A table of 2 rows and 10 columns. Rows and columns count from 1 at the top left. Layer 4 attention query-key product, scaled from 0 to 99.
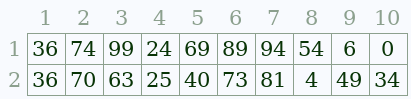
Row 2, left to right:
36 70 63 25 40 73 81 4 49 34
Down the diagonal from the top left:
36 70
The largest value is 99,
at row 1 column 3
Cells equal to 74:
1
